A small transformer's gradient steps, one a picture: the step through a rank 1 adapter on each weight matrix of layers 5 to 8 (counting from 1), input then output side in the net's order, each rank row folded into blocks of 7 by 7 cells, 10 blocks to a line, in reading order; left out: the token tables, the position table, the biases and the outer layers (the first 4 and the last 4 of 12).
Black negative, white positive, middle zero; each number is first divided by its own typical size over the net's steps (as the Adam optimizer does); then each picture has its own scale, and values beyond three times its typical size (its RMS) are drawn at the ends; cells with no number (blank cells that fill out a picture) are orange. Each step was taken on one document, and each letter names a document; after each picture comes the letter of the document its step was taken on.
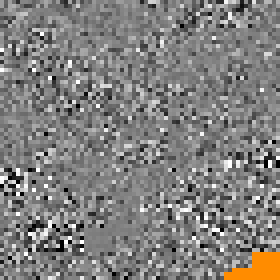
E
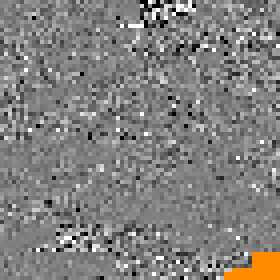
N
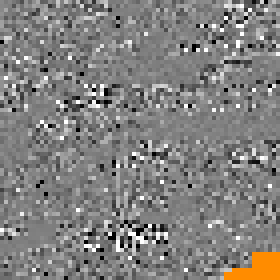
N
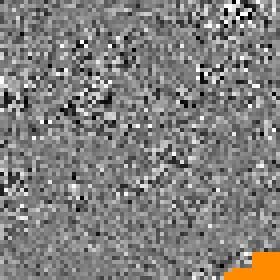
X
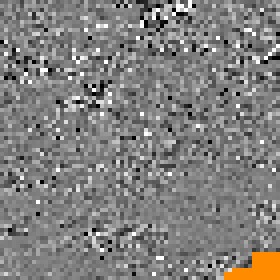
N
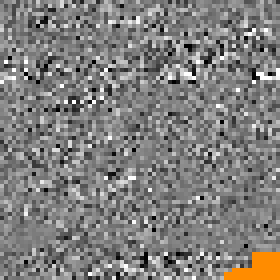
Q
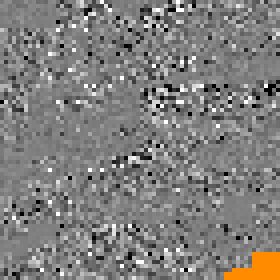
N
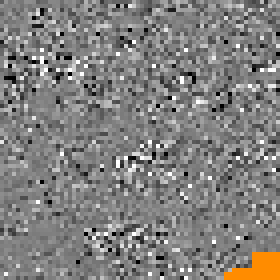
N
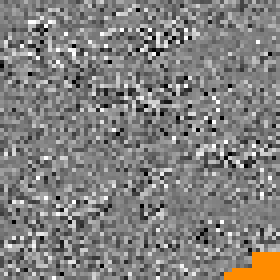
E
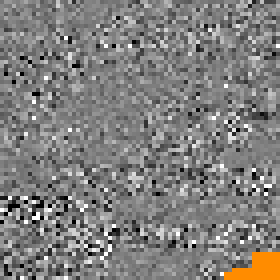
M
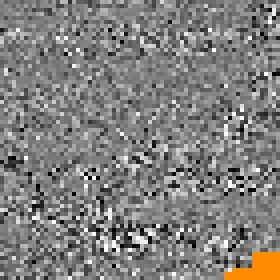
M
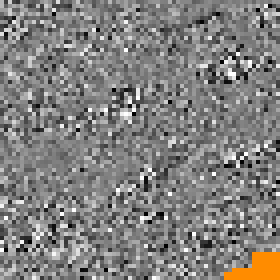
E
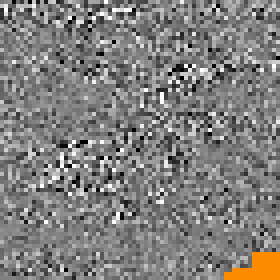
Q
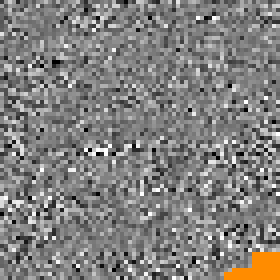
E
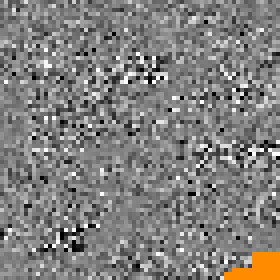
X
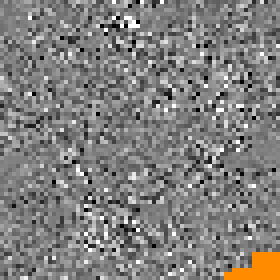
M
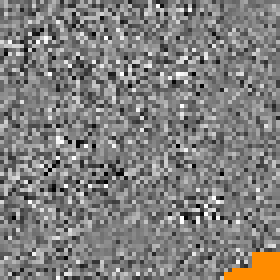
Q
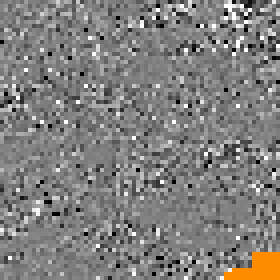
N
